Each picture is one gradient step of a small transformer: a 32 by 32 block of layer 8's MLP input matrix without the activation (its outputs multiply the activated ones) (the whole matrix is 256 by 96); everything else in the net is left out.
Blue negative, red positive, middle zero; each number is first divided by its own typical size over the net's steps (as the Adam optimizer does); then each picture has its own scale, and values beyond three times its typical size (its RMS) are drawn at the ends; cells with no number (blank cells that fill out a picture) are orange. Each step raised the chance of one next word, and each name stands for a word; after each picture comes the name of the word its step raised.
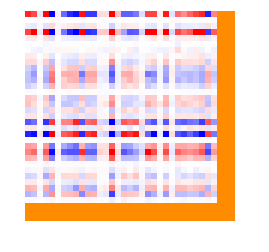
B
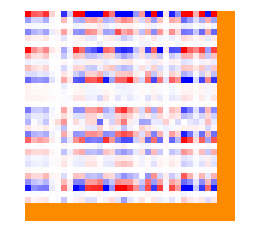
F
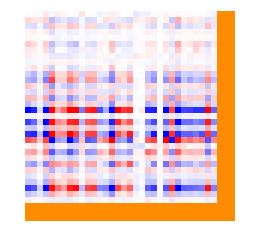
F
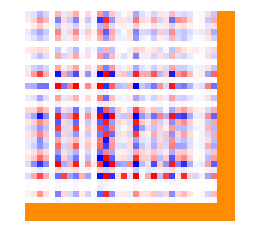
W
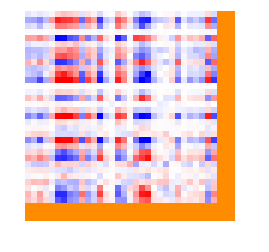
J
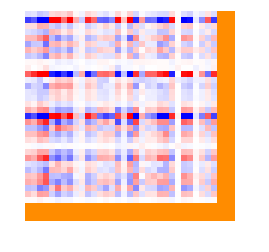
W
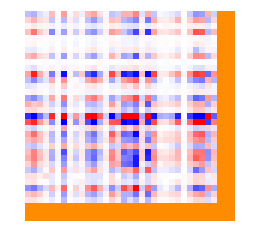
W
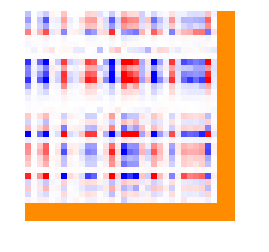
B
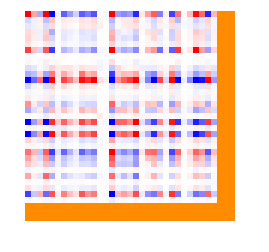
B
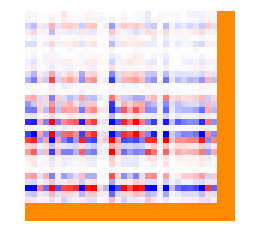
F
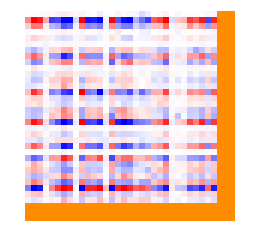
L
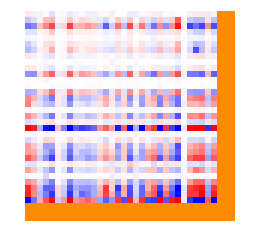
J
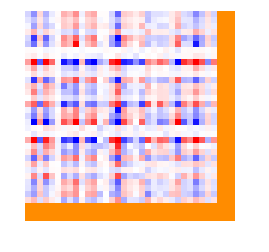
F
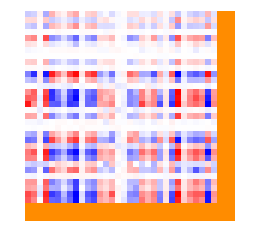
J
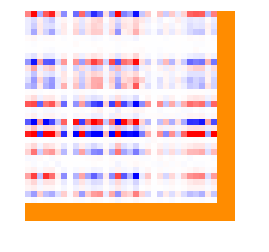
B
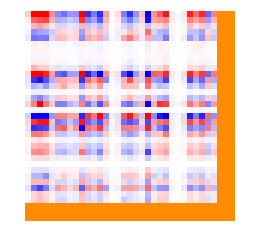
W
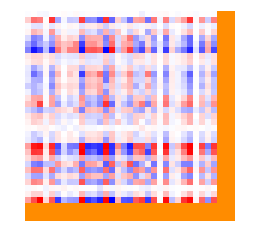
J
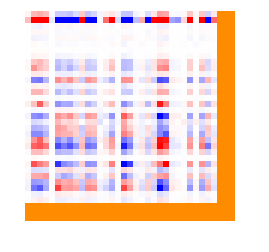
F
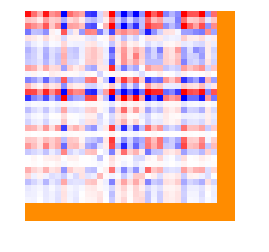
L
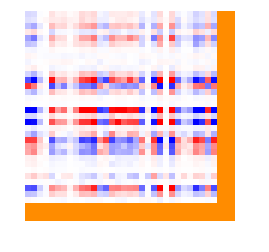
F
